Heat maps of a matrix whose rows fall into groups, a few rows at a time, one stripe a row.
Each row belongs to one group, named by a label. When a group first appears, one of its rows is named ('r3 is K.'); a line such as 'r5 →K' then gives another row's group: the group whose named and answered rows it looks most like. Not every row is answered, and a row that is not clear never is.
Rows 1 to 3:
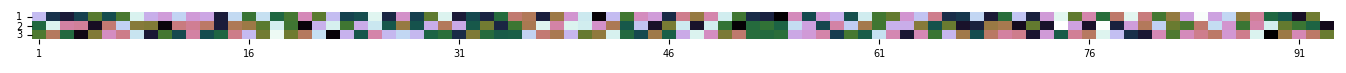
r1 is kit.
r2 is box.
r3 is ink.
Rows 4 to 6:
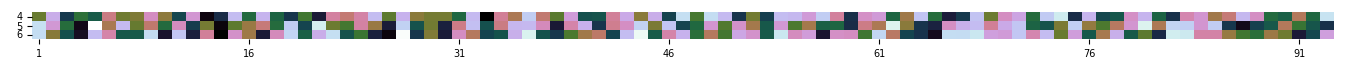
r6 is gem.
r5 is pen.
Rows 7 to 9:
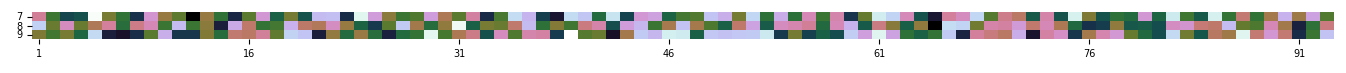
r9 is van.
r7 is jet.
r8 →gem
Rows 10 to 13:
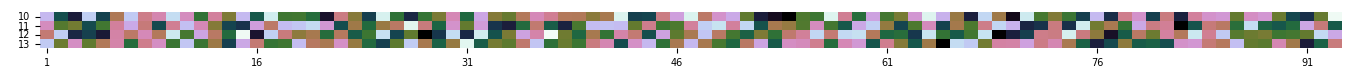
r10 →kit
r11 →ink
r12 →kit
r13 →gem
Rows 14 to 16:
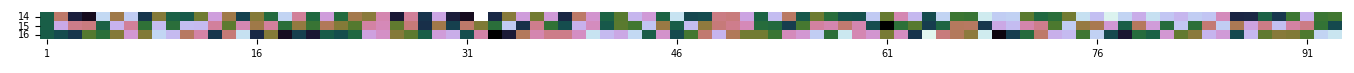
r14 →pen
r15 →box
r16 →kit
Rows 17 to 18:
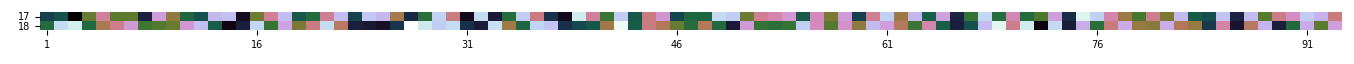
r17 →jet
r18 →ink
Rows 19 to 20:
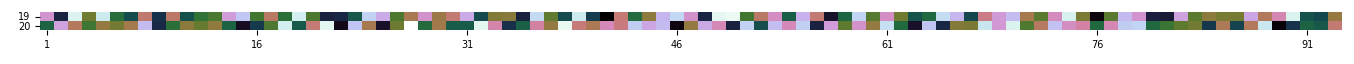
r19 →van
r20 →ink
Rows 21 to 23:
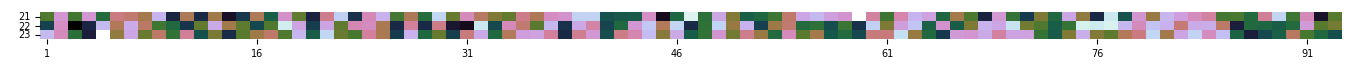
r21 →box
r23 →pen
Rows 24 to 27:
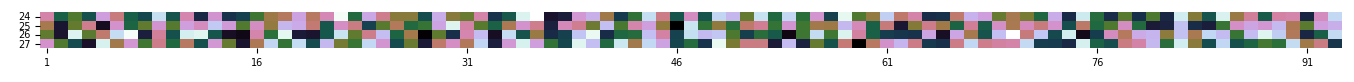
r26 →box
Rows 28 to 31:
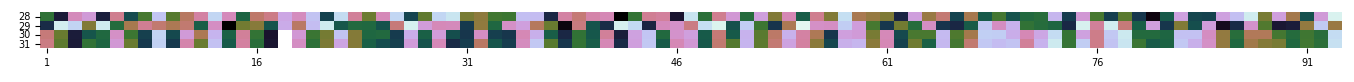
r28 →jet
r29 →ink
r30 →gem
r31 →gem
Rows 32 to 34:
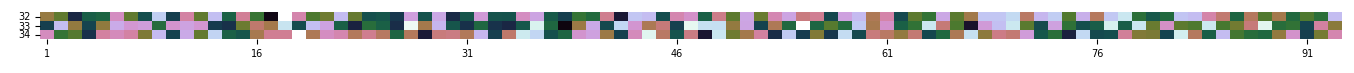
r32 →gem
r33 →ink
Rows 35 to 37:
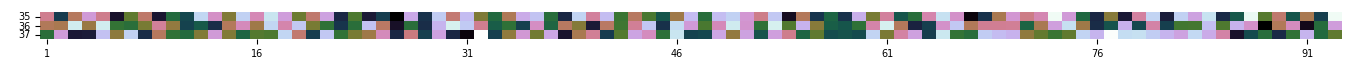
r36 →van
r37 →pen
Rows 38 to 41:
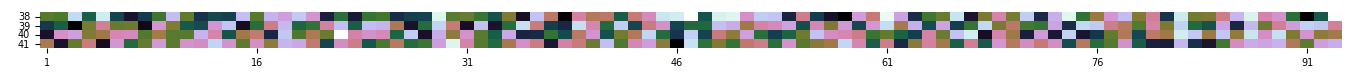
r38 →van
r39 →jet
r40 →box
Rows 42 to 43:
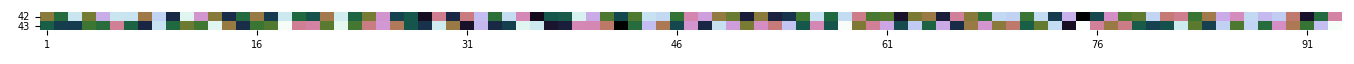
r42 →box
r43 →jet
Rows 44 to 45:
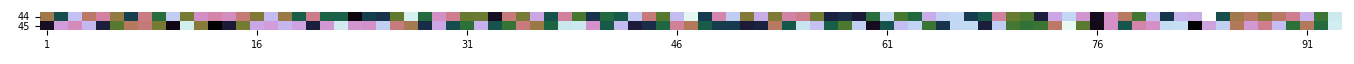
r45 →box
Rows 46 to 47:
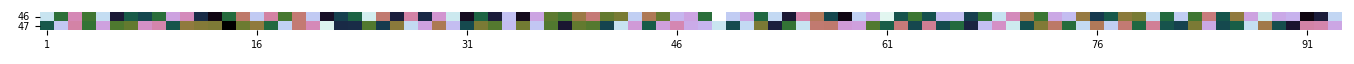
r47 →ink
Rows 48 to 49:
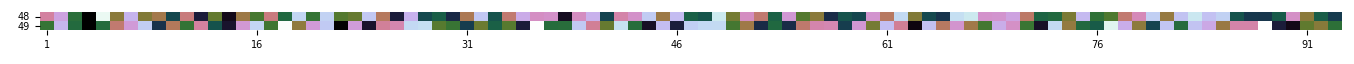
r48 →pen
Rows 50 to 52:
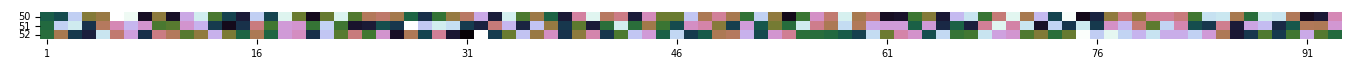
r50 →box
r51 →ink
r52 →pen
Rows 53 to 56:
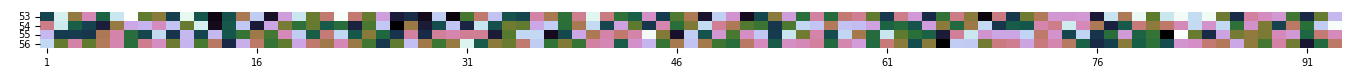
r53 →box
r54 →kit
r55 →gem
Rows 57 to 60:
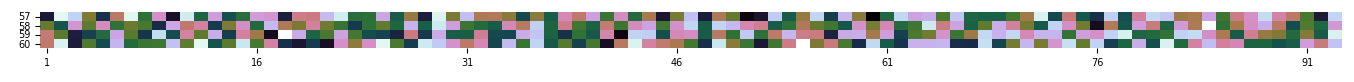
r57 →box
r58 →van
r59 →gem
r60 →kit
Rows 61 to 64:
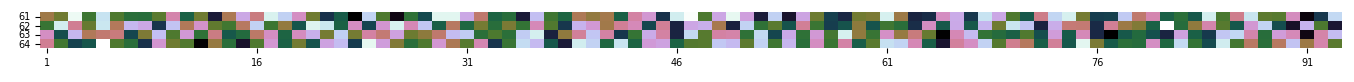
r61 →van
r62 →ink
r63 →jet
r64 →jet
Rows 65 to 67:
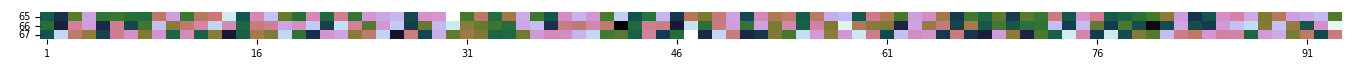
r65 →jet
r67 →box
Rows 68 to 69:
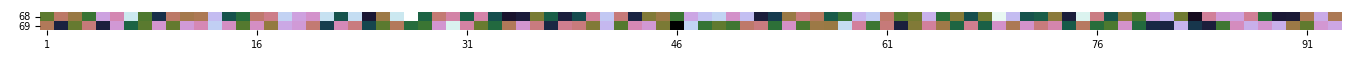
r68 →ink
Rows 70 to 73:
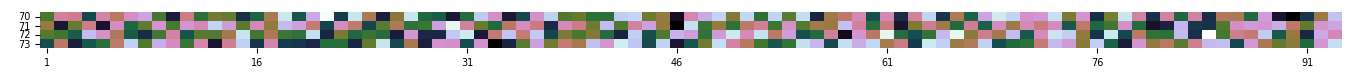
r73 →kit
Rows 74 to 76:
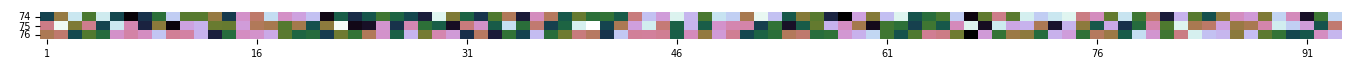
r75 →box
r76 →kit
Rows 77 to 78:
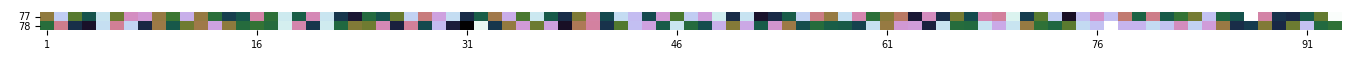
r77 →ink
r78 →pen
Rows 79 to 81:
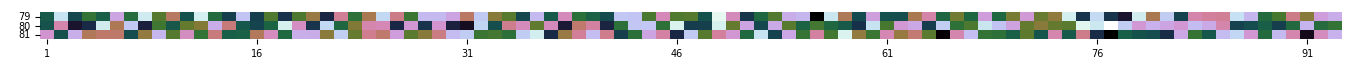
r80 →pen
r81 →jet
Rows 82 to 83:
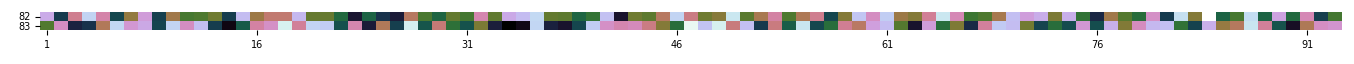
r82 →van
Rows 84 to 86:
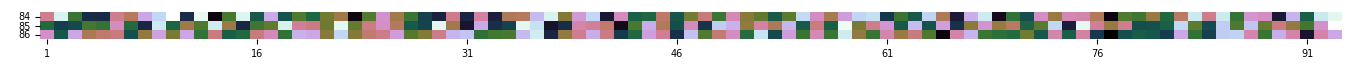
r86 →jet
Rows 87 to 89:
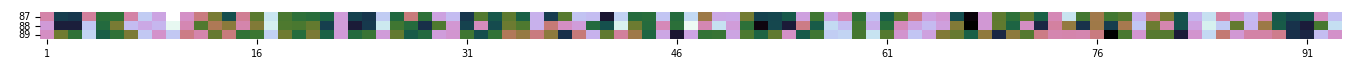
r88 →kit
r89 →kit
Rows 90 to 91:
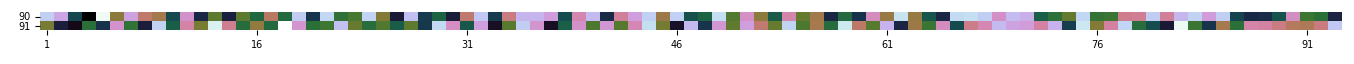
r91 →gem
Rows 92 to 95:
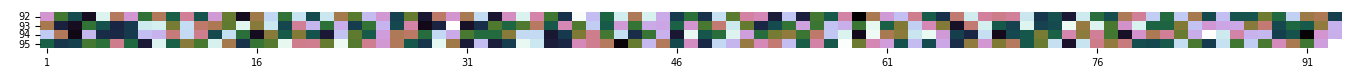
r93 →kit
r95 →jet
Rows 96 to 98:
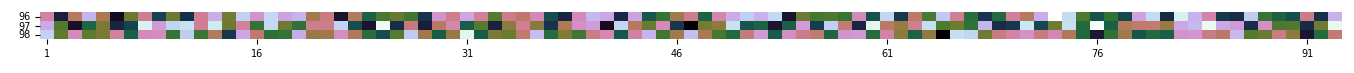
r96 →van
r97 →kit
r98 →gem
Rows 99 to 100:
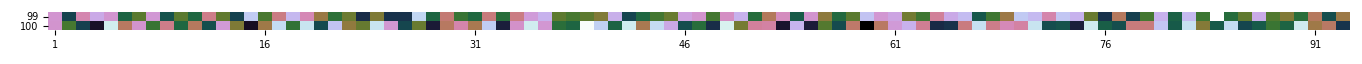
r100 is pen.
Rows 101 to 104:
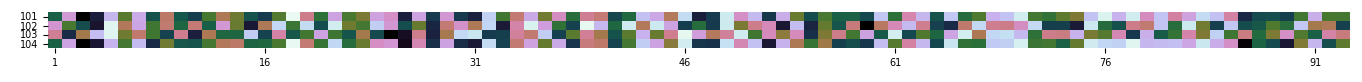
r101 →pen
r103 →van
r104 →pen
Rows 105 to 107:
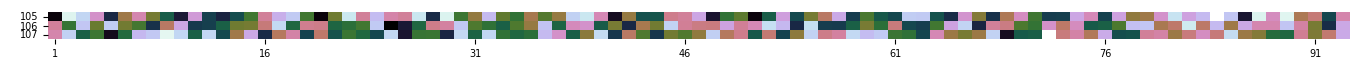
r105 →box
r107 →kit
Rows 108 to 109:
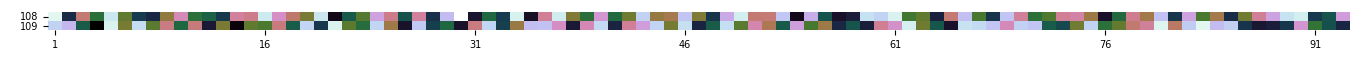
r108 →van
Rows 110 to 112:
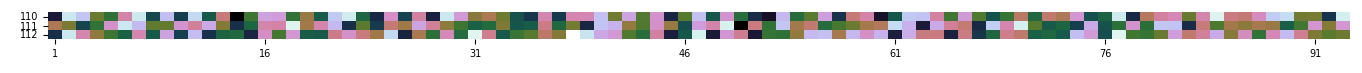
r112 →box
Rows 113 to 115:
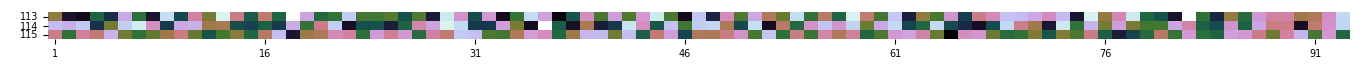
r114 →ink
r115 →jet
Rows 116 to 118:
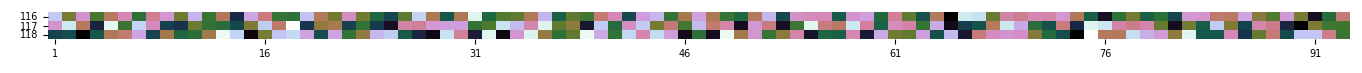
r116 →gem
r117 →ink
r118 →pen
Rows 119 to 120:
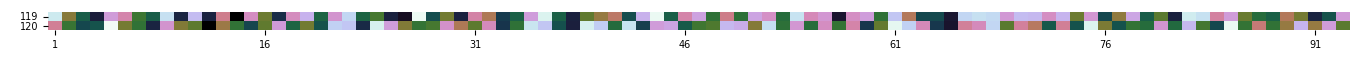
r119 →gem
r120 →jet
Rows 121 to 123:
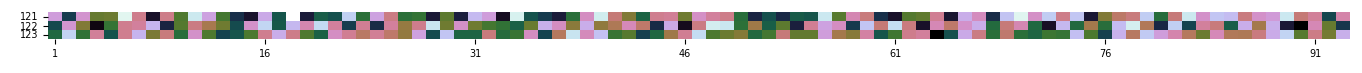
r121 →box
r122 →ink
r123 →box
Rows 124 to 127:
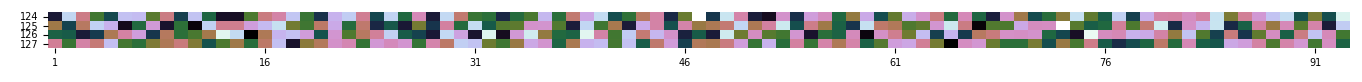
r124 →box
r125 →van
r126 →pen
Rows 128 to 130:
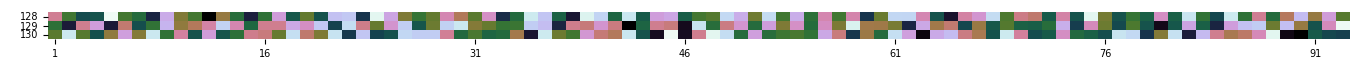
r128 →jet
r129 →jet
